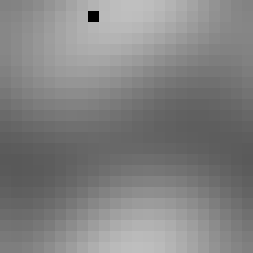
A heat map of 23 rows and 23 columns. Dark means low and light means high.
Lone odd cells: 1, lower than its neighbours. Histogram: bell-shaped. Roughest part: top middle. Ninth with the highest average: top middle. Calmest part: middle right.
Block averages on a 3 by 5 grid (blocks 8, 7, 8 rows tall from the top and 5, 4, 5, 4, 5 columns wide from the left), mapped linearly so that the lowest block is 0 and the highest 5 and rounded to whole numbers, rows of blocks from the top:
3 4 5 4 2 | 1 1 1 0 0 | 1 2 4 4 2
